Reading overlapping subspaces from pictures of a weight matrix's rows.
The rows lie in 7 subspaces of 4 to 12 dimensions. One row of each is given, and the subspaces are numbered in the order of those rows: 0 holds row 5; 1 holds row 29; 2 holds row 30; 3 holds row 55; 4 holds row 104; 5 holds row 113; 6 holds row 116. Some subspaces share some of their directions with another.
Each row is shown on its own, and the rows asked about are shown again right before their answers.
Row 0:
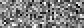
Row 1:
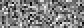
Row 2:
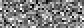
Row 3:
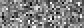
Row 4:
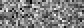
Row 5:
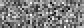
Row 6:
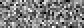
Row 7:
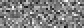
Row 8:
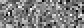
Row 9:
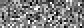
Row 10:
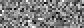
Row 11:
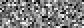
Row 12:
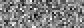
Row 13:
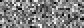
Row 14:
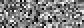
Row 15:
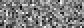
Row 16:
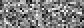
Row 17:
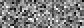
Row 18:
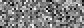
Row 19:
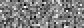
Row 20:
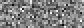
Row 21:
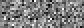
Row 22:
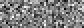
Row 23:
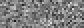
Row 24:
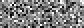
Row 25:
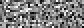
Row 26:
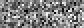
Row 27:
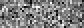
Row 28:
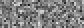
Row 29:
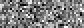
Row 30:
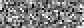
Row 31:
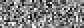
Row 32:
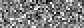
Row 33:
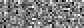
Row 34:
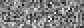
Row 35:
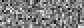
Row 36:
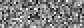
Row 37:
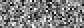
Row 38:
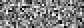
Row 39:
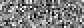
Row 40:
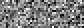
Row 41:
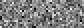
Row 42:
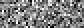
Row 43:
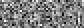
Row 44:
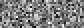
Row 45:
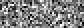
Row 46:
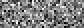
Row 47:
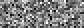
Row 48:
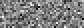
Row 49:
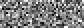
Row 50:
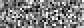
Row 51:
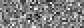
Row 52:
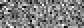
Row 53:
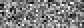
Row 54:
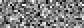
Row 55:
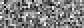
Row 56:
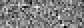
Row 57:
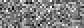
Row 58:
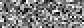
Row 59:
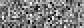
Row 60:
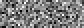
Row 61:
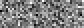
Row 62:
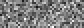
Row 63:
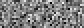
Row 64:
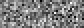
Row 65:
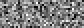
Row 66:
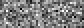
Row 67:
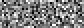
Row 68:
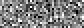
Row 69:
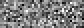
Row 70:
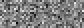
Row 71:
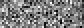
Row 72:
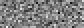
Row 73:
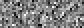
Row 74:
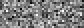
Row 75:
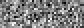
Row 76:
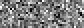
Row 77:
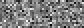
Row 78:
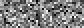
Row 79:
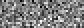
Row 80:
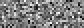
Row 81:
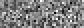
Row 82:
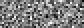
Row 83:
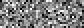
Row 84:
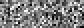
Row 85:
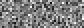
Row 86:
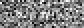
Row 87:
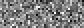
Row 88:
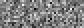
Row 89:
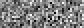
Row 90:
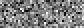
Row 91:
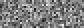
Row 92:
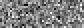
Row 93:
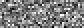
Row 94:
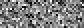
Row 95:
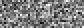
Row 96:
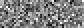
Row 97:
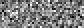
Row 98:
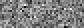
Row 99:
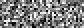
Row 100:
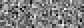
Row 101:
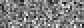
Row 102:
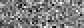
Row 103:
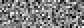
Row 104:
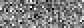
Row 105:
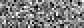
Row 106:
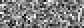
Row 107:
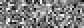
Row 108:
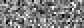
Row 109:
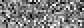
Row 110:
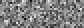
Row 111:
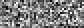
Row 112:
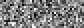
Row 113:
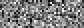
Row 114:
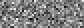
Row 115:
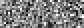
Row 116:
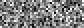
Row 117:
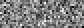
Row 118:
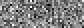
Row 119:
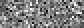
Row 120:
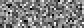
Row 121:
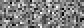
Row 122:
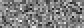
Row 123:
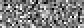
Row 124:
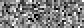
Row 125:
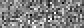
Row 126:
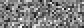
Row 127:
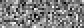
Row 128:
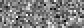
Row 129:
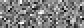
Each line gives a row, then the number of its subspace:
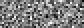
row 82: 0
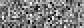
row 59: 0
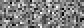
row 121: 3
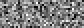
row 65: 3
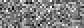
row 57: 5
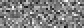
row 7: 5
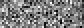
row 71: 5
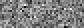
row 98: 1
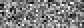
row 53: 5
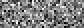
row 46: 5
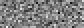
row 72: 0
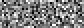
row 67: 5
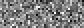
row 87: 2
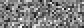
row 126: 3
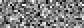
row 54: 5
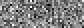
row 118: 4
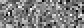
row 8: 1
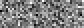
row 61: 1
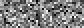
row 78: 0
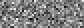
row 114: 6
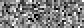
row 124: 6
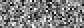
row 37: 6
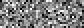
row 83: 6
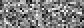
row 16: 0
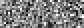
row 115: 1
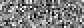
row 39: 4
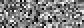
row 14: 1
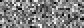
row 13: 3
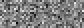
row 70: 5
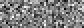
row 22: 5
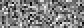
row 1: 2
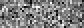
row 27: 4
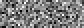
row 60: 6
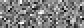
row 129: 3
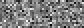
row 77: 3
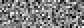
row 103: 3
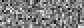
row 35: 3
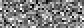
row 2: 2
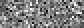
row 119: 1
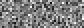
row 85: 4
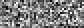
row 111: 3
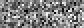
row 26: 5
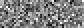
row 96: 1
